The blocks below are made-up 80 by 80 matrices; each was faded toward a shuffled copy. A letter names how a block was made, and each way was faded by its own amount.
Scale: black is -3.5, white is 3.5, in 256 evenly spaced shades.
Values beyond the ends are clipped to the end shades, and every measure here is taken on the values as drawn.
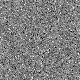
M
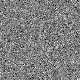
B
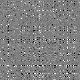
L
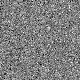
B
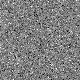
M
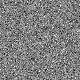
B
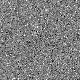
M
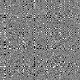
L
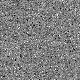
M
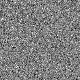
B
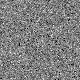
B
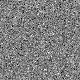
B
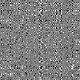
L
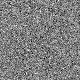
B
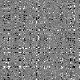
L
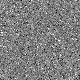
M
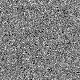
B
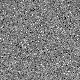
M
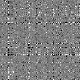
L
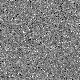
M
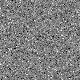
M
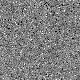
M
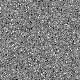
M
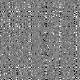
L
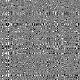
L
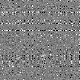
L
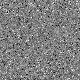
M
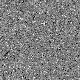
M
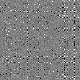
L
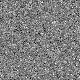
B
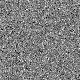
B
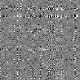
L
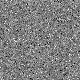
M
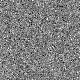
B
